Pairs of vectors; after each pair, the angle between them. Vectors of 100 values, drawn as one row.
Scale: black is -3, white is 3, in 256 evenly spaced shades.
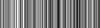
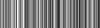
nearly parallel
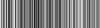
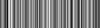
partly opposed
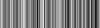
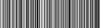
partly aligned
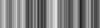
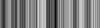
nearly opposite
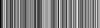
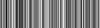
orthogonal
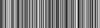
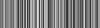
partly aligned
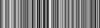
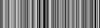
nearly parallel
